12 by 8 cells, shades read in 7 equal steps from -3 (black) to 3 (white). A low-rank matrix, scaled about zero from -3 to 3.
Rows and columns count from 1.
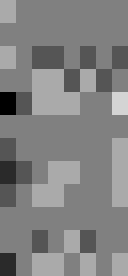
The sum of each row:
1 0 -3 1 1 0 0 0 2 0 -1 2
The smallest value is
-3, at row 5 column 1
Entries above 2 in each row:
0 0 0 0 0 0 0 0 0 0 0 0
